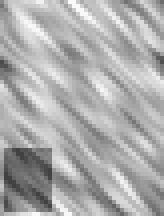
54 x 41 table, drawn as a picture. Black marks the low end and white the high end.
Neither half mirrors the other. Overall the values sit about 70% of the way up the scale. In the bottom left lies a patch that is lower than the rest. The grain runs diagonally down to the right. The ninth with the lowest average is the bottom left.
